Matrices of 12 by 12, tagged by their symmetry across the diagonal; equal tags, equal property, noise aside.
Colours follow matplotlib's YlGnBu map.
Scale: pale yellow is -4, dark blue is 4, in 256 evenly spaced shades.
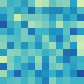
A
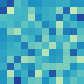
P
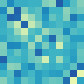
P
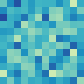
P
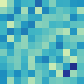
P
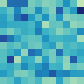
A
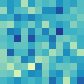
A
